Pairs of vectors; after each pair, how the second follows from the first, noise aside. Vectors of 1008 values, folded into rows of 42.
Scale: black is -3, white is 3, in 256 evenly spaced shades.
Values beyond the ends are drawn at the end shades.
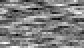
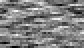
negated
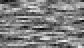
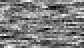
wrapped around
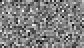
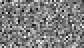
negated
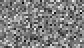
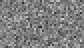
shrunk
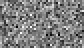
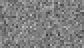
shrunk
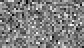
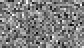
negated
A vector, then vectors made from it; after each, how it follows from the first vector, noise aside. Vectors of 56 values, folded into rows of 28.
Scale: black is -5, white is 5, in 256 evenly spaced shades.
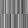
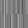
shrunk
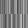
reversed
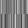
wrapped around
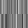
wrapped around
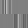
partly zeroed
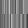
wrapped around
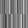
reversed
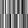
scaled up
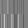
partly zeroed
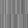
shrunk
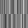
reversed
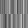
reversed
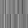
shrunk
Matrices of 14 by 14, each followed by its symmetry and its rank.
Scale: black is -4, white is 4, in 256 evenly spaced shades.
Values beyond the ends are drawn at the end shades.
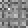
symmetric, rank three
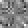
symmetric, rank three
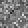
symmetric, full rank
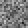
symmetric, full rank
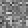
neither, rank three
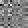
neither, rank two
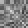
symmetric, rank three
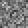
symmetric, full rank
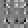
neither, rank two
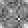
symmetric, rank three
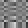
neither, rank one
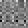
neither, rank two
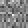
neither, rank three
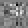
neither, rank two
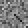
symmetric, full rank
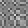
symmetric, rank three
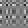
neither, rank one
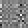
neither, rank three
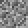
symmetric, full rank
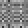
neither, rank two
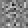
neither, rank three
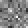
symmetric, rank three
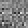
neither, rank three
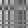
neither, rank one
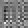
neither, rank two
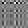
neither, rank one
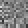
neither, rank three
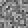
symmetric, full rank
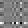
neither, rank one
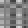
neither, rank one
